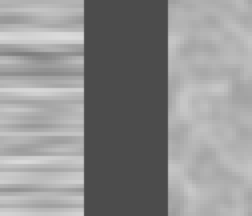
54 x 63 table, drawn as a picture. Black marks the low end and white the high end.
The table splits into one row of 3 panels. Panel 1,1: high, streaked across. Panel 1,2: low, flat. Panel 1,3: high, blotchy, faint in contrast.
